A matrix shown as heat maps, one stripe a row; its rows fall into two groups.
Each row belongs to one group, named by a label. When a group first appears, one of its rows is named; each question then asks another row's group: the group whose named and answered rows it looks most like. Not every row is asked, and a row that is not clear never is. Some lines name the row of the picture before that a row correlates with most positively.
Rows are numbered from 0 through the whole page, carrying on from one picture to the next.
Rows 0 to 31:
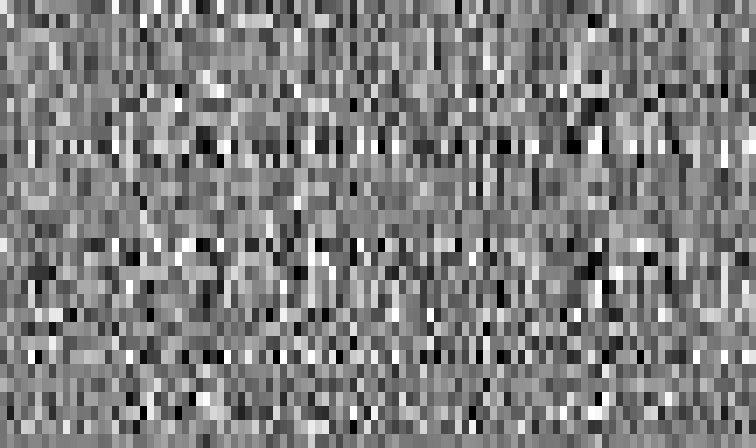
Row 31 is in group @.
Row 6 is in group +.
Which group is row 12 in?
+
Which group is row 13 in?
+
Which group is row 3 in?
+
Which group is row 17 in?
@
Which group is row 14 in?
+
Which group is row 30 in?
+
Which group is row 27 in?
@
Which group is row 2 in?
+
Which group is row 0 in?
@
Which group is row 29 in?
+
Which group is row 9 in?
@
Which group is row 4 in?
+
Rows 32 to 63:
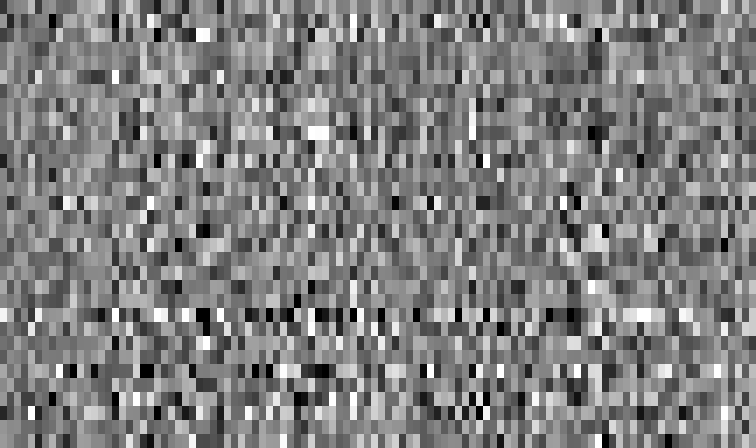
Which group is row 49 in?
+
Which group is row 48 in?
@
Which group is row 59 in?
@
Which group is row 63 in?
@
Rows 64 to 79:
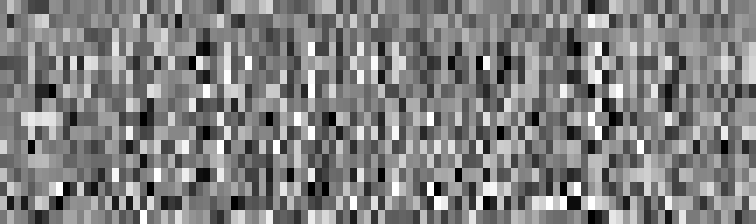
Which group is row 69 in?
@
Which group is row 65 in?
+
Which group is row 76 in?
@
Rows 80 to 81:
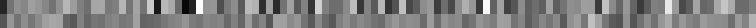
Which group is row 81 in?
+
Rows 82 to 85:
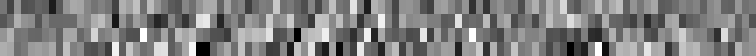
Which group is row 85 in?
@
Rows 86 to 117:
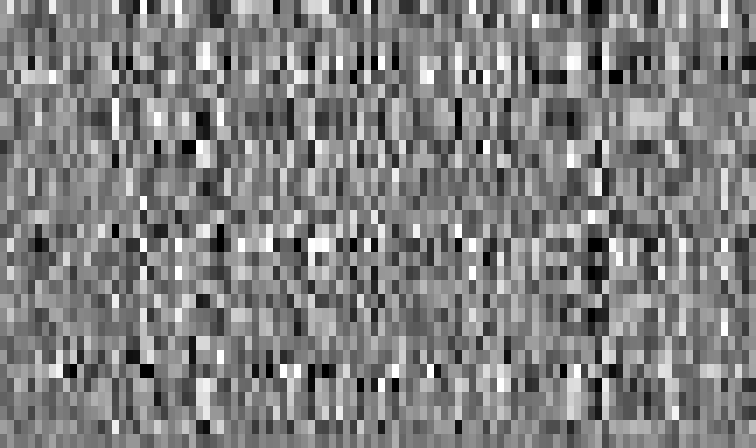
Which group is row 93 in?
@
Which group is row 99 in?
@
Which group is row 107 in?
@
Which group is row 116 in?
@
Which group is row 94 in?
@
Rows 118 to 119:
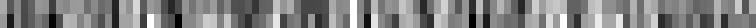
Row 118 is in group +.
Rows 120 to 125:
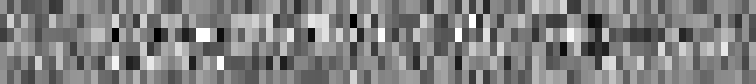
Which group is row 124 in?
@
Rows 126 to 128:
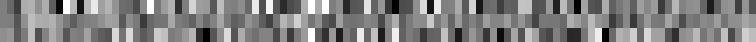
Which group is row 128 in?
@
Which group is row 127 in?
+
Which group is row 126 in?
+
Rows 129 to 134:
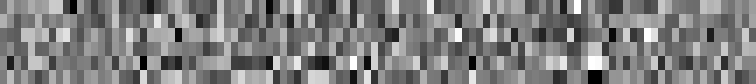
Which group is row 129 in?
+
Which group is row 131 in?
+
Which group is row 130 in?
@
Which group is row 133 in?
+
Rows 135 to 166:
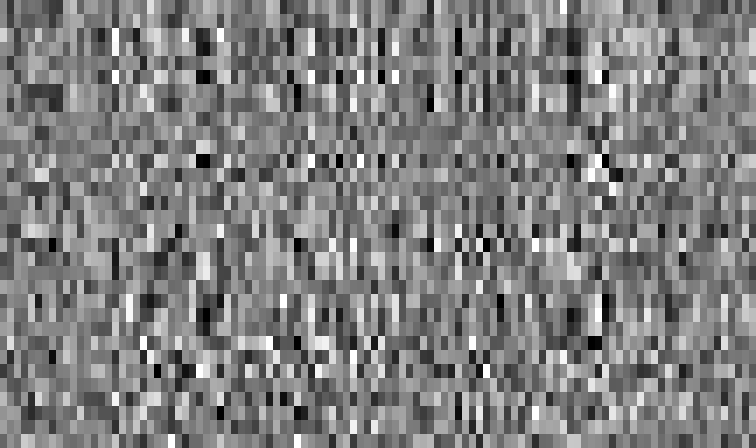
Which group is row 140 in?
@
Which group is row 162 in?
+
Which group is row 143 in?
@
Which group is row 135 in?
+
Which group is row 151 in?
+
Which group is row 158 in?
@
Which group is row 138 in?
@
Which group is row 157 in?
@
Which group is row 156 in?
@
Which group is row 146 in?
@
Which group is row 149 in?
@
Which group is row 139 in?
+
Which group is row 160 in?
+
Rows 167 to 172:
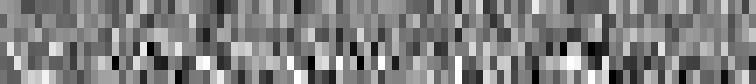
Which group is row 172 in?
+
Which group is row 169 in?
@
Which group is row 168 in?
@
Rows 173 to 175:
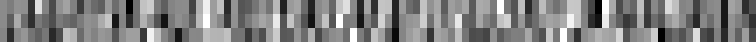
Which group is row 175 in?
+
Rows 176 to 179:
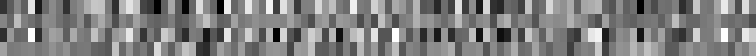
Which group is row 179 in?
@
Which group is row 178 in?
@
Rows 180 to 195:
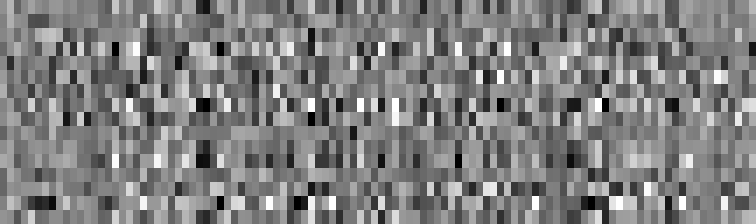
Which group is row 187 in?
@
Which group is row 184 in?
+
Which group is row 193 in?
+
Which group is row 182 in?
+
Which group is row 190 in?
@
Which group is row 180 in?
@
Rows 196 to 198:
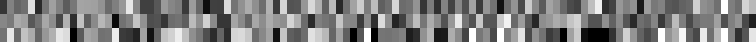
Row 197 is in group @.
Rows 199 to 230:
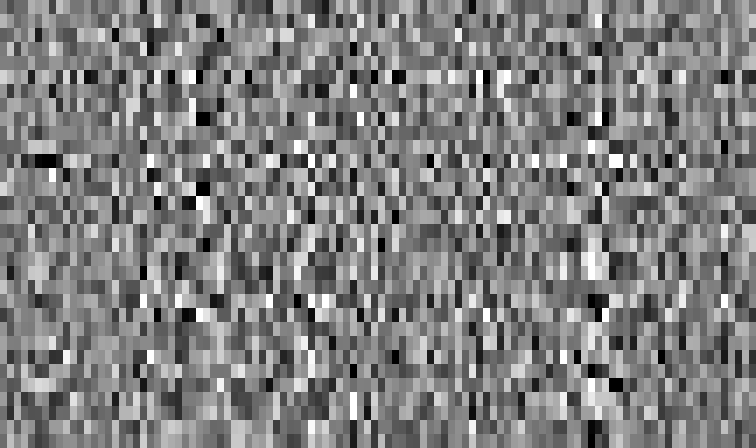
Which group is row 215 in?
@
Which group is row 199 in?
+
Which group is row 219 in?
@
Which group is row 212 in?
@
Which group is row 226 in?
+
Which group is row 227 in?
+
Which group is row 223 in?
+
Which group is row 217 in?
+
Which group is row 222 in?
+
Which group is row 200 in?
@
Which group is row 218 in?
+
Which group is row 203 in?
@
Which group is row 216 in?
@
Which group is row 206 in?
@
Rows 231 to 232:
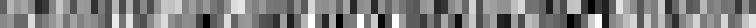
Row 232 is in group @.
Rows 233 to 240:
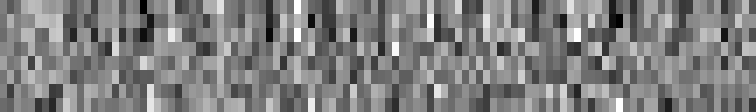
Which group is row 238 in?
+
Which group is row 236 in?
@
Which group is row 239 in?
+
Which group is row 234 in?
+
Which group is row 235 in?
+
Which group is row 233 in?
+
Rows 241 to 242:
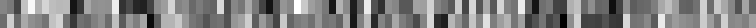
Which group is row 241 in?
+
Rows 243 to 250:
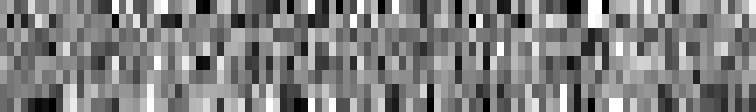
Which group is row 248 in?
@
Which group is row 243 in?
@
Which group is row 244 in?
+
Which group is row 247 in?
@
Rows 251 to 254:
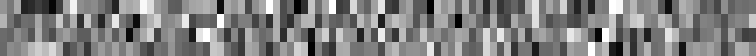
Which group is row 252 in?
@
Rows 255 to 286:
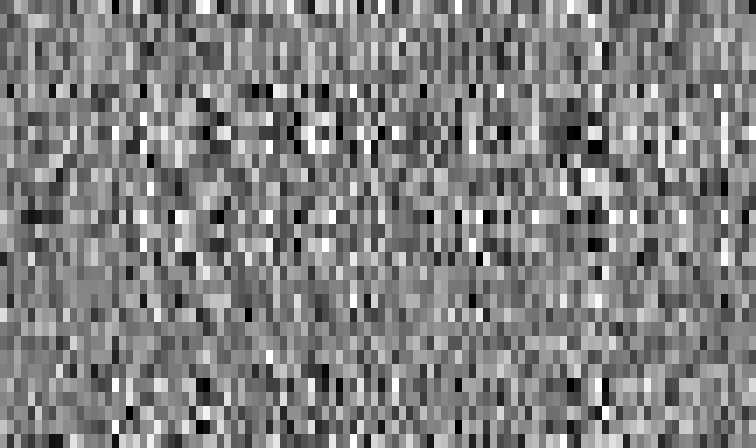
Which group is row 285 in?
@
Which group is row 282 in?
@
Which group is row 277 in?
@
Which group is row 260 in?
+
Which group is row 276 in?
+
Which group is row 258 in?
@
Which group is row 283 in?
@
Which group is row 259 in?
@
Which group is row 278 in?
+
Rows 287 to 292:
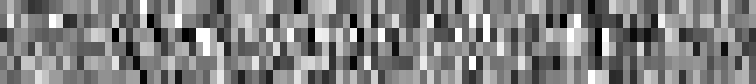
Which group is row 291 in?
+
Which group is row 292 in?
+
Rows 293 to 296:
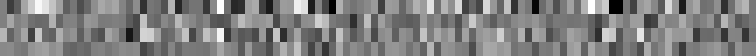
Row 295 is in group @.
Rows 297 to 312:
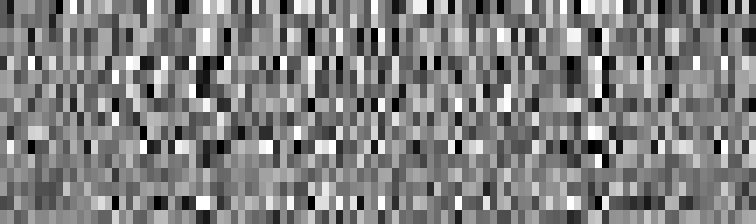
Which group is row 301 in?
@
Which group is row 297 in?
+
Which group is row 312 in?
@
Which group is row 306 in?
+
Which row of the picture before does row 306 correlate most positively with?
293
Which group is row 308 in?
@
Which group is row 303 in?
@
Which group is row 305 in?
@
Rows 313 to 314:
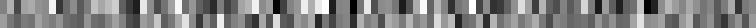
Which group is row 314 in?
@
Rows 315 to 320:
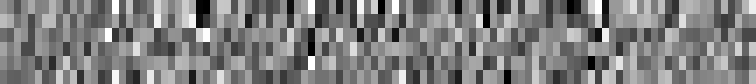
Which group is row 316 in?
@
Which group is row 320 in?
@
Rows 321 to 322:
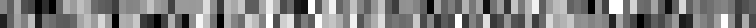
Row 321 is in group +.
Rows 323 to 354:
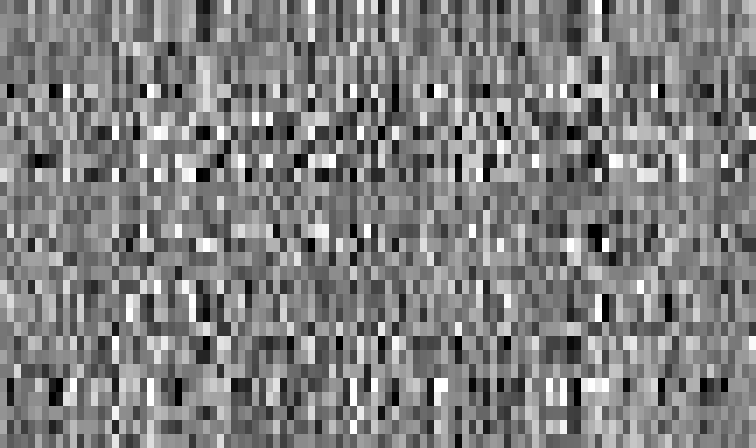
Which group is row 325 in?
@
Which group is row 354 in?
@
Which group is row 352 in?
@
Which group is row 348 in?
@
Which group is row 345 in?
@
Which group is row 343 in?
@
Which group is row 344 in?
@
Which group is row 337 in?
@
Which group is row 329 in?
+
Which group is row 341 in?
+
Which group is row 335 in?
@
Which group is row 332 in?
@
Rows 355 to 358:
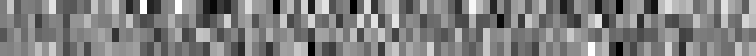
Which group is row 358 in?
+
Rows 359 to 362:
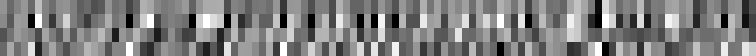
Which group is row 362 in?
@
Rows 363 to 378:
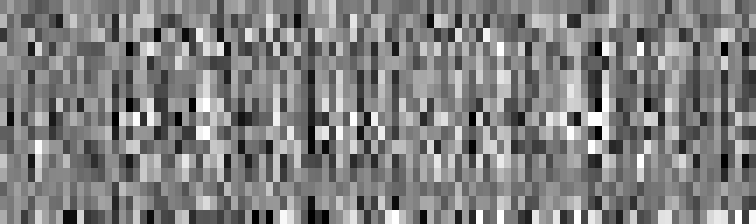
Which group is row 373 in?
+
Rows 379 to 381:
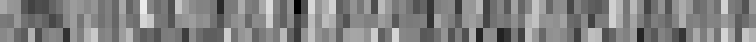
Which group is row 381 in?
@
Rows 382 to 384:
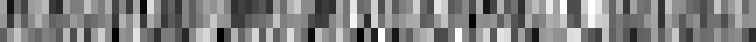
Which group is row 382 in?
+
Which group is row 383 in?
+
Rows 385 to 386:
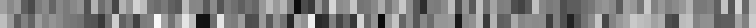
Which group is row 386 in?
@
